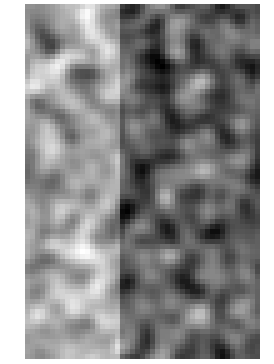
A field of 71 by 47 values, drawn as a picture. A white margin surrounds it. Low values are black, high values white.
Ninth with the highest average: bottom left. Lone odd cells: none. Average level on the scale: 50%. Seam: vertical, 40% of the way across, the left part higher.
